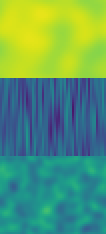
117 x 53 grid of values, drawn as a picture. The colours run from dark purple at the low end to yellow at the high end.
The table splits into 3 rows of 1 panel. Panel 1,1: very high, smooth, faint in contrast. Panel 2,1: low, streaked downward. Panel 3,1: middling, blotchy.
